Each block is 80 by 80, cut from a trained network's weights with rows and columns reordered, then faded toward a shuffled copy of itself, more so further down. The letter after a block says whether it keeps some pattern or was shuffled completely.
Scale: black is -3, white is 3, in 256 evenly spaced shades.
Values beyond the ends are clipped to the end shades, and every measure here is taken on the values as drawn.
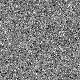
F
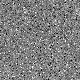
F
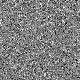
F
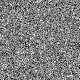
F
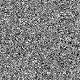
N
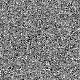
N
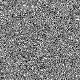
N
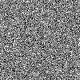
F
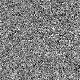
N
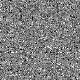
N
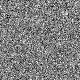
F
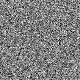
F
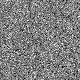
F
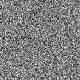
N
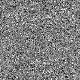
N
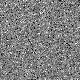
F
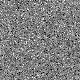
F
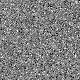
F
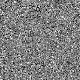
N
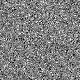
N
